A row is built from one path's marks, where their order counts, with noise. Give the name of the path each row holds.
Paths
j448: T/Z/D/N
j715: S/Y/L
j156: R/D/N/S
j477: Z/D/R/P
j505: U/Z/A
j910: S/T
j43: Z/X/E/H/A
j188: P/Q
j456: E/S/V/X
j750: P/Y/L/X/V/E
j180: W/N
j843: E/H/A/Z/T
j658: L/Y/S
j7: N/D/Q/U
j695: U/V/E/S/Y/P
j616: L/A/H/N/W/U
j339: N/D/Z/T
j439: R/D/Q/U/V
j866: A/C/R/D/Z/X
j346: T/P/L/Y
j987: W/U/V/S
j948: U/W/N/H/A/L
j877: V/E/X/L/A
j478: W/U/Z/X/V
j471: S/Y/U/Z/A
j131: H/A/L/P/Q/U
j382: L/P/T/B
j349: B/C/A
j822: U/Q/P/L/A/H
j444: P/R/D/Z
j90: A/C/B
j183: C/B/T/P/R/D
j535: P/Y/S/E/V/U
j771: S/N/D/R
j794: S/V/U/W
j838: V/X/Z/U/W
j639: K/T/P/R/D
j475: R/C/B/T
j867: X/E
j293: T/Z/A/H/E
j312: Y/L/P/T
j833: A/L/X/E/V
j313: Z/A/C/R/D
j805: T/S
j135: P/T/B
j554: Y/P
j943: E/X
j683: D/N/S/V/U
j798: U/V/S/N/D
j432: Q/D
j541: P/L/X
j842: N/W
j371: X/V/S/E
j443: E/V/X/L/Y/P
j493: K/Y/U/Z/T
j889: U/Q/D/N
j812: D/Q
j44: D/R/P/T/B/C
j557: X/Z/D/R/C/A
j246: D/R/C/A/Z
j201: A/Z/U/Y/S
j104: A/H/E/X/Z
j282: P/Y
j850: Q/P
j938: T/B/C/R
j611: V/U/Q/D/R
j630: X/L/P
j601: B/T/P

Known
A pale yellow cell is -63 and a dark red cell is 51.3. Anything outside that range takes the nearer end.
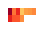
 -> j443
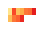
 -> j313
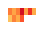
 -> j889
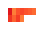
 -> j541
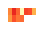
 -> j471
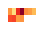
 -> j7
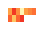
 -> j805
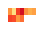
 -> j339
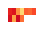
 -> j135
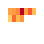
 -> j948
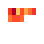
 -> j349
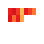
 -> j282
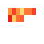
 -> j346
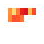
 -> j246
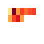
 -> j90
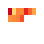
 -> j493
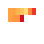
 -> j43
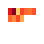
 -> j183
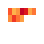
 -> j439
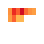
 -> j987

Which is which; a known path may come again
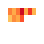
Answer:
j889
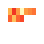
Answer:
j805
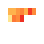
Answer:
j505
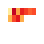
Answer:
j866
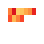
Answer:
j938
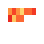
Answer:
j346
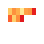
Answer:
j448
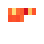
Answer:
j44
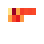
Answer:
j90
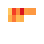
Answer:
j478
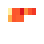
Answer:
j833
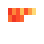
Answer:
j771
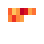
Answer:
j439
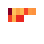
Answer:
j639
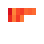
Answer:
j541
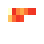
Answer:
j201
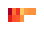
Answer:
j443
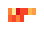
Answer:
j683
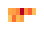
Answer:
j948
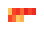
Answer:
j312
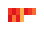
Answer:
j282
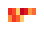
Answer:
j475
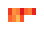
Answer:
j382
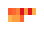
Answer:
j822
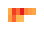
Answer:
j987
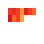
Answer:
j750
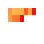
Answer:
j477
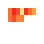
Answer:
j715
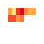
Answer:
j339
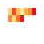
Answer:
j293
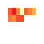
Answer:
j910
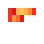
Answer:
j601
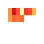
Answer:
j471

